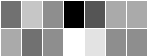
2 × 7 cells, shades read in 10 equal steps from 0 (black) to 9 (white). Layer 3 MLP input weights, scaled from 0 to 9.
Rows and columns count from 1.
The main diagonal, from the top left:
4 4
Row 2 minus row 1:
2 -3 0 9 5 -1 -1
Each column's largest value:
6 7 5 9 8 6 6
